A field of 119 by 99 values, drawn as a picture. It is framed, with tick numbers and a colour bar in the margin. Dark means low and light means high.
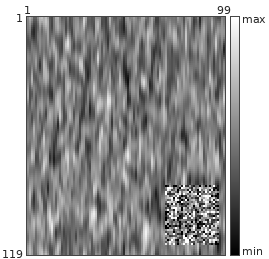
Neither half mirrors the other. The bottom right is the roughest part. On average the colour sits 50% of the way up the scale. In the bottom right lies a patch that is rougher than the rest. There is no overall slope. Streaks run downward.
